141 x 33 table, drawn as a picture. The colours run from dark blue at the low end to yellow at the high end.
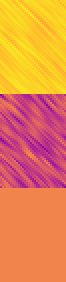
It is made of 3 by 1 panels. Panel 1,1: very high, slanting down to the right, faint in contrast. Panel 2,1: middling, slanting down to the right. Panel 3,1: high, flat.
